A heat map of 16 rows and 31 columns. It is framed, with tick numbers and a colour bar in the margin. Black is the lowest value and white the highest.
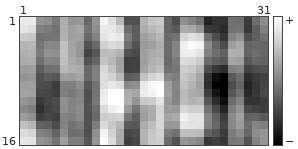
The ninth with the lowest average is the middle right. Upright stripes repeat 6 times across the table. The ninth with the highest average is the centre.
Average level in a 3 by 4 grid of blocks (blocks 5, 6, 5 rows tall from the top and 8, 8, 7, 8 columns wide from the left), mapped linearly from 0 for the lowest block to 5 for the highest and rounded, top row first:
4441
3450
3452
